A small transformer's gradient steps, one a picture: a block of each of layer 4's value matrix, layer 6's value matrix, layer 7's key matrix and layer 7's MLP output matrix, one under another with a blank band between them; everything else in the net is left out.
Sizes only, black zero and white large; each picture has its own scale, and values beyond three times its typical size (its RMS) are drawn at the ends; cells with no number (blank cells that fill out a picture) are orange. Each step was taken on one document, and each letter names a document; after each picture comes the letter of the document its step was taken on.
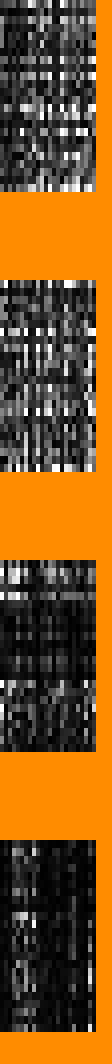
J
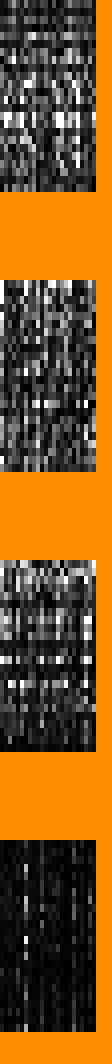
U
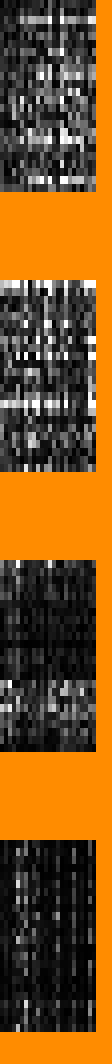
J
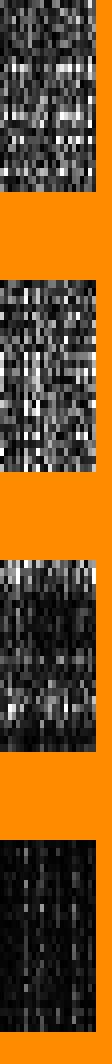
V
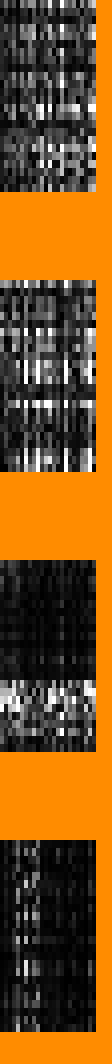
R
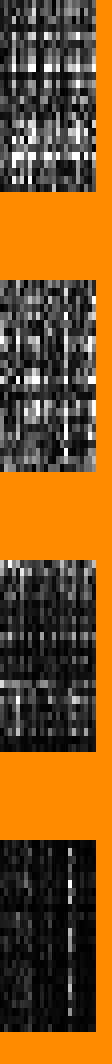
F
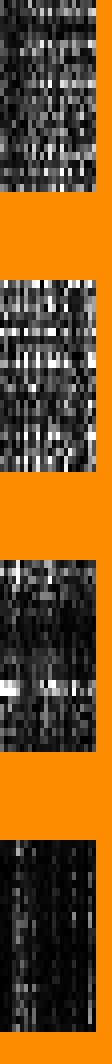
J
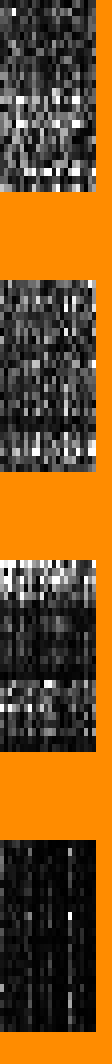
F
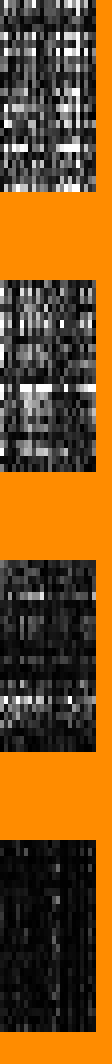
U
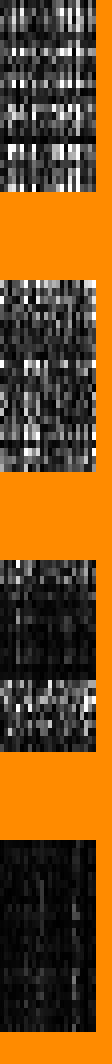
V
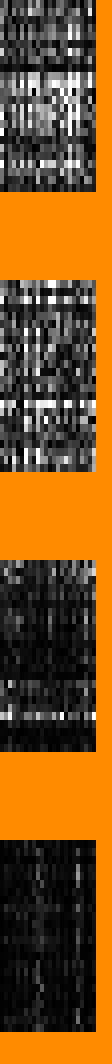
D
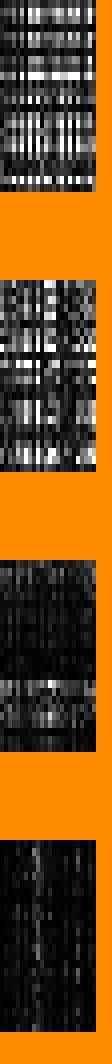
D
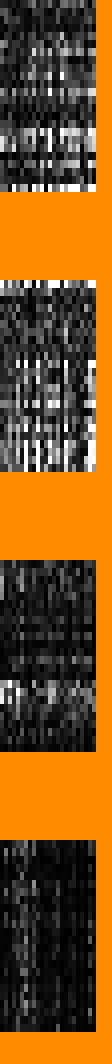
J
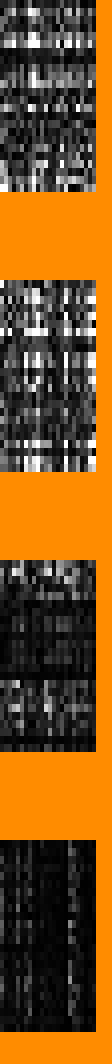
F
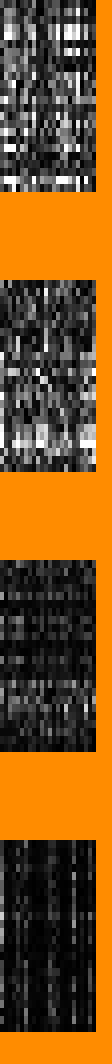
U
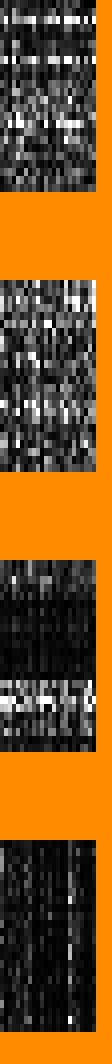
F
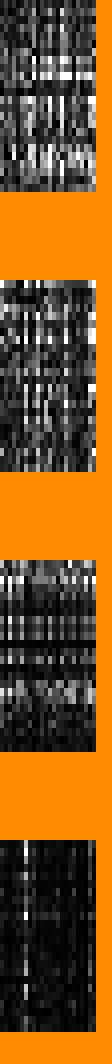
R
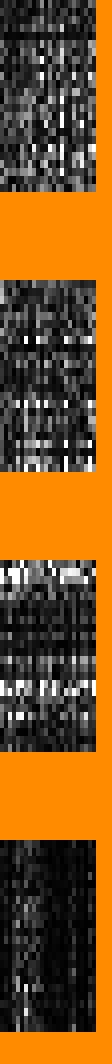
R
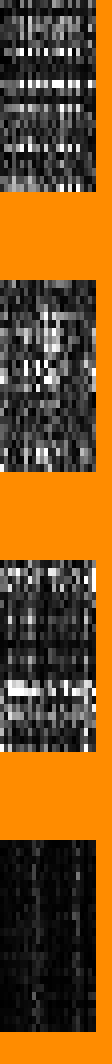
D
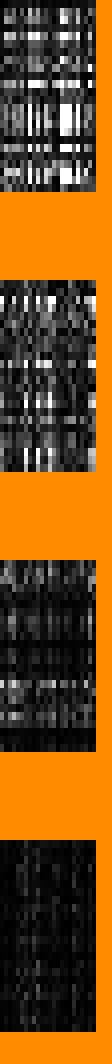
D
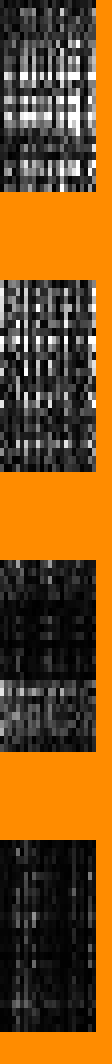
R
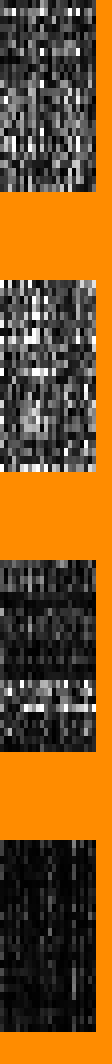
U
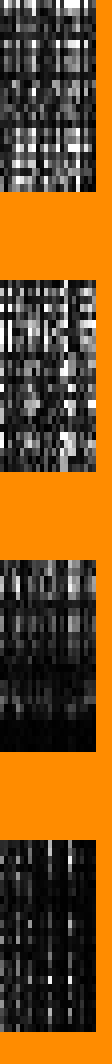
F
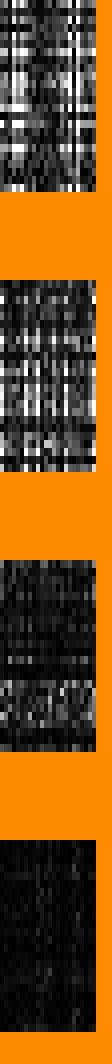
V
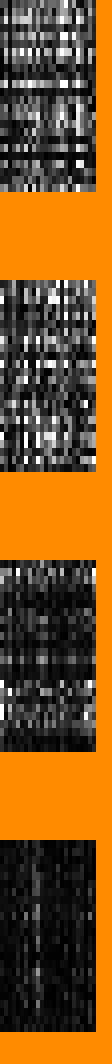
D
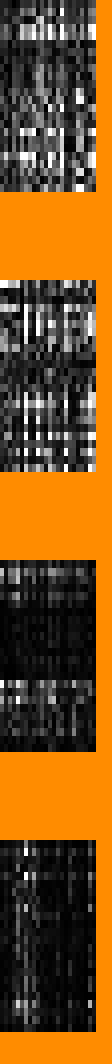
R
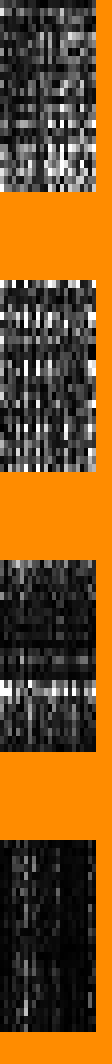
R
